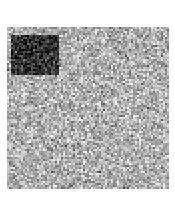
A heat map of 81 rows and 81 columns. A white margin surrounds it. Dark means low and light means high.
Stripes: none. Ninth with the lowest average: top left. Histogram: skewed, a long tail of low values. Odd patch: lower, in the top left.
